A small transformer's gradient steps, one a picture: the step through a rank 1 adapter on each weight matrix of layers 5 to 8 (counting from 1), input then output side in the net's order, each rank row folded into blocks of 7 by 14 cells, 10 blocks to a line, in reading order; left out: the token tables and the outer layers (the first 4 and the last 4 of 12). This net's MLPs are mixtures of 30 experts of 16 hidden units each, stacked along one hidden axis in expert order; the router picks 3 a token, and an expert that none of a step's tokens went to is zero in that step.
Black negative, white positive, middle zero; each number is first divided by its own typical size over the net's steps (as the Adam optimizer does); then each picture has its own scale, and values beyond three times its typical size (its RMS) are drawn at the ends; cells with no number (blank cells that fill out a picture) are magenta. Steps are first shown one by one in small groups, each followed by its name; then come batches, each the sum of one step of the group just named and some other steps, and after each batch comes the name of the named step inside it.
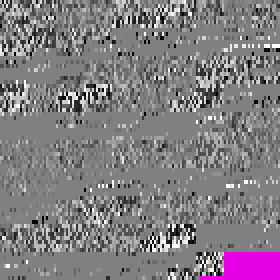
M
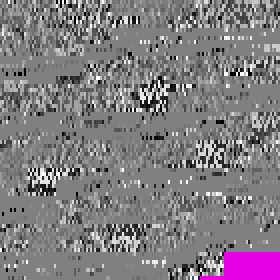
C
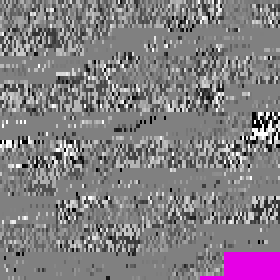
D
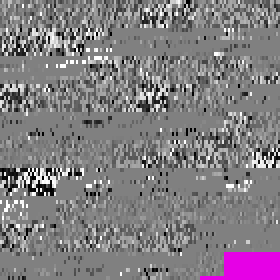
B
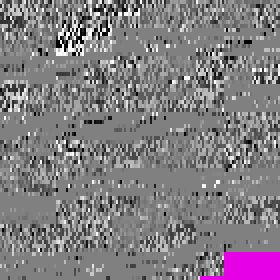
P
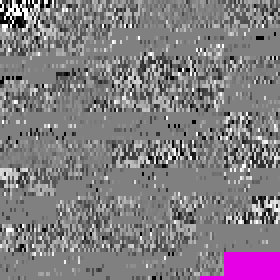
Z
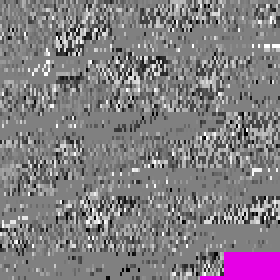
D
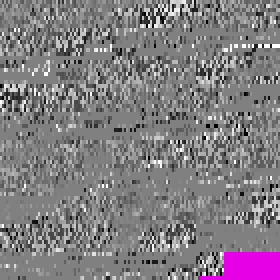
M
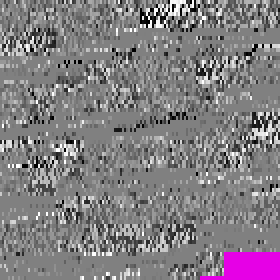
D
